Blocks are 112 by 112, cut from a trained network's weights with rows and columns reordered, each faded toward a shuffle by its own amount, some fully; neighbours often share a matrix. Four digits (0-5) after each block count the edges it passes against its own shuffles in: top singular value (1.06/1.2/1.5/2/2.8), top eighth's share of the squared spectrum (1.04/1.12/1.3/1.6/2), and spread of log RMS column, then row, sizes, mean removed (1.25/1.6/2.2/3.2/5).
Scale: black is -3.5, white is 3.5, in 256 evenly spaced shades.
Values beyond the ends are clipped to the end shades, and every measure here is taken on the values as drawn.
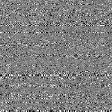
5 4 1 4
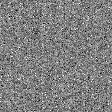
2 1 0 1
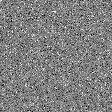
0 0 0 0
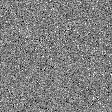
0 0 0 0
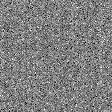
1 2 0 1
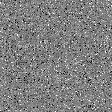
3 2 0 1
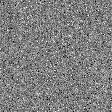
1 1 0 0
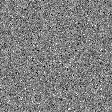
0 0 0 0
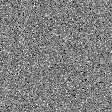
0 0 0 0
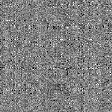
3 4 2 3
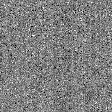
2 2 1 2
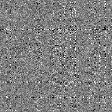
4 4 3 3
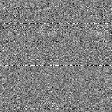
4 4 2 3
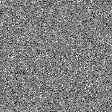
2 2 1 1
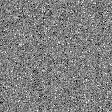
1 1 0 0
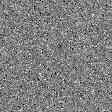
0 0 0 0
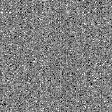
2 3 1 2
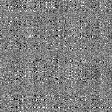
3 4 2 3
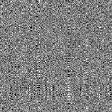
4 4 3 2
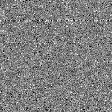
3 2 1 2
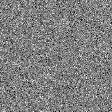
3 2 1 1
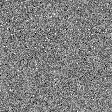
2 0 0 0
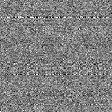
4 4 0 3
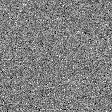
2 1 0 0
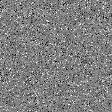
3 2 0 2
